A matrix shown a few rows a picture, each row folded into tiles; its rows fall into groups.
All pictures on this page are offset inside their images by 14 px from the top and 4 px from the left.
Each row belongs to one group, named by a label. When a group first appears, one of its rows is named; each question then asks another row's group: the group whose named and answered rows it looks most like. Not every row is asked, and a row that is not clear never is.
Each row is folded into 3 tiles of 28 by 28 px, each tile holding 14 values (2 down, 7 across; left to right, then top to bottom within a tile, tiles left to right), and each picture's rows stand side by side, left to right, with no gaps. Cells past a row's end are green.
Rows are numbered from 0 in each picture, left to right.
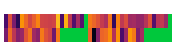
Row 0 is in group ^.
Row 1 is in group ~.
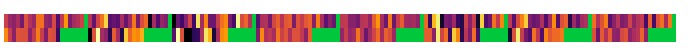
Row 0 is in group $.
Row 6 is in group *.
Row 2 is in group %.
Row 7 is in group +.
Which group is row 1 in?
*
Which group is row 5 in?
+
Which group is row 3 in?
^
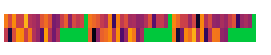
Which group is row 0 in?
~
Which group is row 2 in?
~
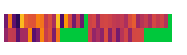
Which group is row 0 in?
^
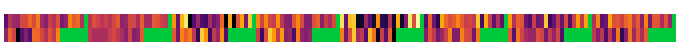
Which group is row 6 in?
+
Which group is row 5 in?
^
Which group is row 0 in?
%
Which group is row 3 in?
~
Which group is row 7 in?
^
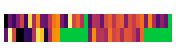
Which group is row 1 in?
^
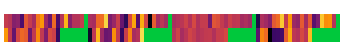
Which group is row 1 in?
*
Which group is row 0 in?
$
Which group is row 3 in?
%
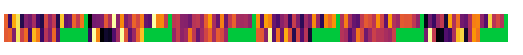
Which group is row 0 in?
+
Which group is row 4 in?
$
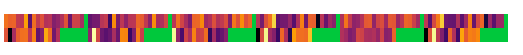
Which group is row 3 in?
*
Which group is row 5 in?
*
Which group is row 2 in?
$
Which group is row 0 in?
~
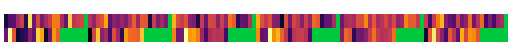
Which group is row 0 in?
%
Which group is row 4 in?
%
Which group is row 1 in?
*
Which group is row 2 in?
~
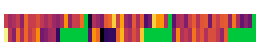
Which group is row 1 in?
%
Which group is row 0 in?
$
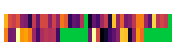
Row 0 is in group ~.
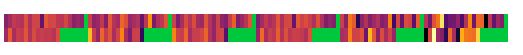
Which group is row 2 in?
$
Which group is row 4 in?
+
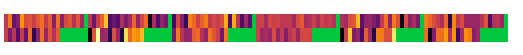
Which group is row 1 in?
*
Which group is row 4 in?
*
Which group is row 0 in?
^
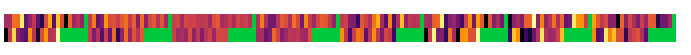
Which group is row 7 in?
~
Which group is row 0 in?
*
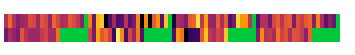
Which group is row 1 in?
+
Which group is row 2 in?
%
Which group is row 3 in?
^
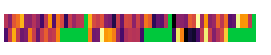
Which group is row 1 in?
~
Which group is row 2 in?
%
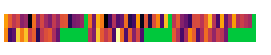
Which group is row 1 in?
+
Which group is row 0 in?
~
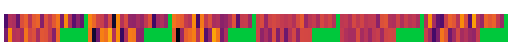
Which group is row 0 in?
^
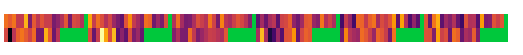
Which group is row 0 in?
~
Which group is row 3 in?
%
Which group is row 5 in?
+
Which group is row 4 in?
^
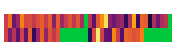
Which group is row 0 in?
^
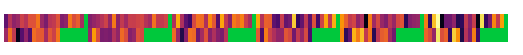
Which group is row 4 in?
~
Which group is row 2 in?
$
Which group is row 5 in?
+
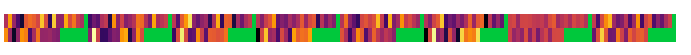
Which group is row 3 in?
*
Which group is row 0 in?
$
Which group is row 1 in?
%
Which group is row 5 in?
*
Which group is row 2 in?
*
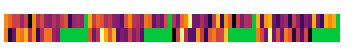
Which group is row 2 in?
*
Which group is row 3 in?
+
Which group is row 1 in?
~
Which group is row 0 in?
~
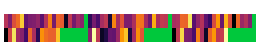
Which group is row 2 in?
*
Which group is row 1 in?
%
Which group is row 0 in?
*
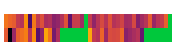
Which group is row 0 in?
~
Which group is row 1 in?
$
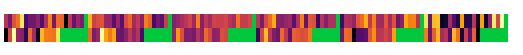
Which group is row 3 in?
*
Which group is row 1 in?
~
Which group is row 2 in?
%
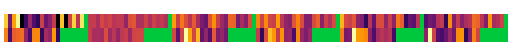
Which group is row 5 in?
%
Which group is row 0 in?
+
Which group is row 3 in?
~
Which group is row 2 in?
~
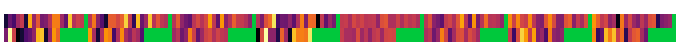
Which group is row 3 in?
*
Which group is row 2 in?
$
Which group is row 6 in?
~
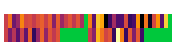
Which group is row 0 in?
^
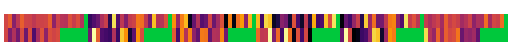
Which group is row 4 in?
%
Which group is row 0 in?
^
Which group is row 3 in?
+
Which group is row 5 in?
$
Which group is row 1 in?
%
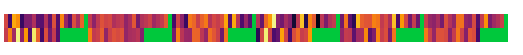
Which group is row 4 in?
^
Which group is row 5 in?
$
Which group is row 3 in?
*
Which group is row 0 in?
+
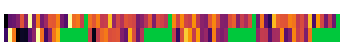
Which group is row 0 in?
%
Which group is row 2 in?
~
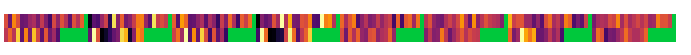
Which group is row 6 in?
~
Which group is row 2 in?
+
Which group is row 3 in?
%
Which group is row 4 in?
+
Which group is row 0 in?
+
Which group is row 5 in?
$
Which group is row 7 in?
%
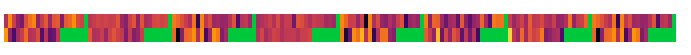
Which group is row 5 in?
+
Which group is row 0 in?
$
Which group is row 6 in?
$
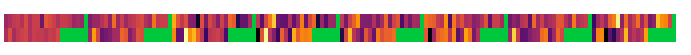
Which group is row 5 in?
~
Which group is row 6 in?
%
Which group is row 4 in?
*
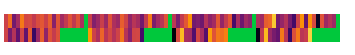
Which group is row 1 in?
$
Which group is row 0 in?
^
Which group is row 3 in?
*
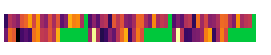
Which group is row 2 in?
%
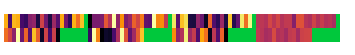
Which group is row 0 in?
+
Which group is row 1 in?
%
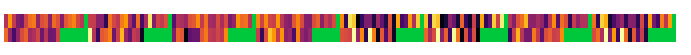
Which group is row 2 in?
%
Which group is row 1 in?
$
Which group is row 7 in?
+
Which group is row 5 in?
+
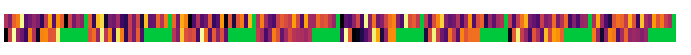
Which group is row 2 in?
+
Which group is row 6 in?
*
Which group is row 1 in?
+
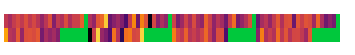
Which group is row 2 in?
$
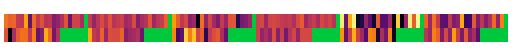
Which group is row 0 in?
~
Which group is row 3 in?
^
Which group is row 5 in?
+
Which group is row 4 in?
+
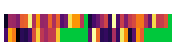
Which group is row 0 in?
%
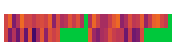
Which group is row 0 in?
^
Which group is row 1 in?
$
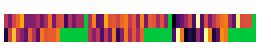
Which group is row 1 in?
^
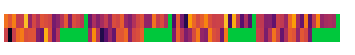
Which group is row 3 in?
$
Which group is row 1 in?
%
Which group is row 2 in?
^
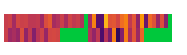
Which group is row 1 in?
^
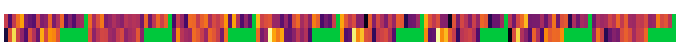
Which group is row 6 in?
*
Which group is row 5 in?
~
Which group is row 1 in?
+
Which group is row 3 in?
~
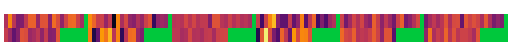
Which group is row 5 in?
^
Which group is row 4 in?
$
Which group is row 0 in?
$
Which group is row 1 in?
~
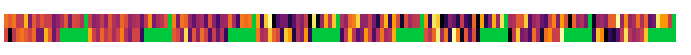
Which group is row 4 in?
*
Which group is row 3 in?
+
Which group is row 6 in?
*
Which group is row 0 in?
~
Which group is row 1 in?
$
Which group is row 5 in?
+
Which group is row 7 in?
%
